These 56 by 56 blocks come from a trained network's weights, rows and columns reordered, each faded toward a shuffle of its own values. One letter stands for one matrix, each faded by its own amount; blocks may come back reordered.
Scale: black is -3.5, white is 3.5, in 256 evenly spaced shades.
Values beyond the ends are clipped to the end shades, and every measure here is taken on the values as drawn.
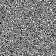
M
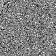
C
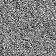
M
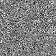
C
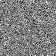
M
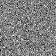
C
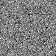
M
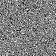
C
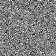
C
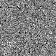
M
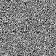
M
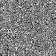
C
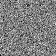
M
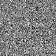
M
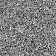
C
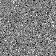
M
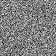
M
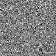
C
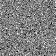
M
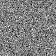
M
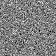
M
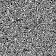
M
